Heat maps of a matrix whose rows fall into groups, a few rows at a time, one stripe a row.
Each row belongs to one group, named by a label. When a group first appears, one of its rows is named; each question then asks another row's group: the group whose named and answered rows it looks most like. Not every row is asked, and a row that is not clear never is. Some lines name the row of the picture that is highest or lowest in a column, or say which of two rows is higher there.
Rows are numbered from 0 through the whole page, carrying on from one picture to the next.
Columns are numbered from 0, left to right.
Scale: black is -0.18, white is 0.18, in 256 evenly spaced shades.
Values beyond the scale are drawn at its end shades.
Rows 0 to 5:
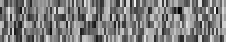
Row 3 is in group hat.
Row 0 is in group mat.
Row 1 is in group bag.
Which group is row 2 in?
mat
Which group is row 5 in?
mat
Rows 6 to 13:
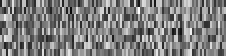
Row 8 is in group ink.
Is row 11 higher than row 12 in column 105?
No
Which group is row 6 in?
mat
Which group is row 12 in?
mat
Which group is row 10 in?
bag
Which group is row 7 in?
hat
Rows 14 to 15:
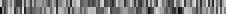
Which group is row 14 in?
hat
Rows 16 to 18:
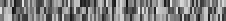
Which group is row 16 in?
hat
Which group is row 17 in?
ink
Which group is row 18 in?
ink
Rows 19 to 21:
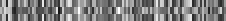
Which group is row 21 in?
bag
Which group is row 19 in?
bag
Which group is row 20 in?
ink
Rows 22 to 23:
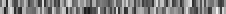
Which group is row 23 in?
hat
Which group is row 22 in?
bag
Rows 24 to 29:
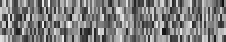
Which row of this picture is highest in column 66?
27
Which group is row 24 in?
bag
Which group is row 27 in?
bag
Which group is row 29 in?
ink
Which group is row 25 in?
ink
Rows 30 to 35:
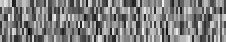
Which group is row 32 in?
hat
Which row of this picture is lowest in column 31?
34
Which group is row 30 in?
ink
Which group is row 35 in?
hat
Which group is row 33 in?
mat
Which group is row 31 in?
mat
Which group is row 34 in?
mat
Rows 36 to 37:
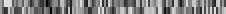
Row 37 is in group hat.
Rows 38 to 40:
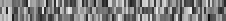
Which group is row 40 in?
ink
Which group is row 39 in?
bag
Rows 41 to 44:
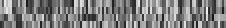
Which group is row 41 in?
ink
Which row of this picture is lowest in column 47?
43
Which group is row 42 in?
ink
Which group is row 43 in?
hat
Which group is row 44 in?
mat
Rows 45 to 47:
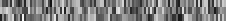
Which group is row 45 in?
hat
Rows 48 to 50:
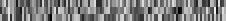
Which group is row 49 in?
bag
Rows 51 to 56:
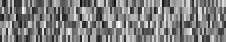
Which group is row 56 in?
mat
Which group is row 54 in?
ink
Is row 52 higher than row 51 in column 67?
Yes
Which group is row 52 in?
mat
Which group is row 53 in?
mat
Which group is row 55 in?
bag
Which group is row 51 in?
hat
